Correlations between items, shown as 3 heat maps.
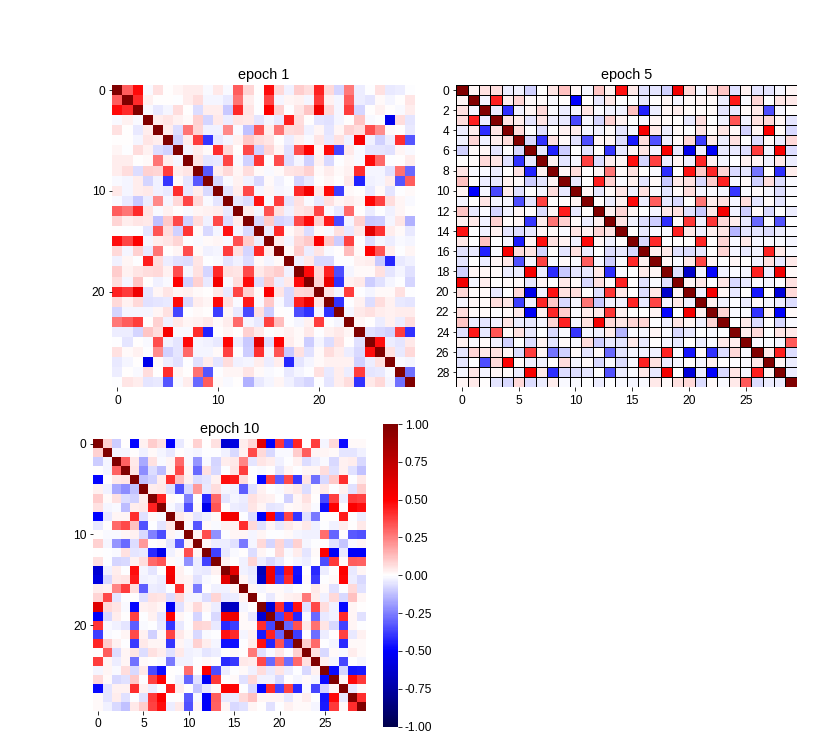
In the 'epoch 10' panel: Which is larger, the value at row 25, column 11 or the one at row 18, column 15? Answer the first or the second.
the first
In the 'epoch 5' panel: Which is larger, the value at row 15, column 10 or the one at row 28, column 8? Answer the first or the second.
the first
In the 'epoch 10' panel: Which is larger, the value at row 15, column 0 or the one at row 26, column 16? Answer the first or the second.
the second
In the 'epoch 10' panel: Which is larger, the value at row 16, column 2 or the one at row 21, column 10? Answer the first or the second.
the first
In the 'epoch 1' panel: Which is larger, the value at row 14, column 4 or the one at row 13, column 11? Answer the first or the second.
the first
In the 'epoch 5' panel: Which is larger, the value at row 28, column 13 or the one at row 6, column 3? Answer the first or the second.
the second
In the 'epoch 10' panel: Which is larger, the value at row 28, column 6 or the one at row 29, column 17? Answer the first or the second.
the first
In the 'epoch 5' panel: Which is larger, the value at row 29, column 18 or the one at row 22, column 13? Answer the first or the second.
the second
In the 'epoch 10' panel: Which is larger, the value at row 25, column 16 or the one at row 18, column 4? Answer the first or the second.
the first
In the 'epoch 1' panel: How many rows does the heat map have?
30
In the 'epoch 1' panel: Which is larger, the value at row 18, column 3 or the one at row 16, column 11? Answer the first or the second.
the second
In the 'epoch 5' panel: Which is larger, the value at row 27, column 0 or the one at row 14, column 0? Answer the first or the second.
the second
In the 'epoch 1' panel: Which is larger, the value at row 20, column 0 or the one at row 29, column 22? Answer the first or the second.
the first
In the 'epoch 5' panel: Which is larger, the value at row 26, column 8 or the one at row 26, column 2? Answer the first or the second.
the second
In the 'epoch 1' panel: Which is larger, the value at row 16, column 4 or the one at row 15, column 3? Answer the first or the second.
the first
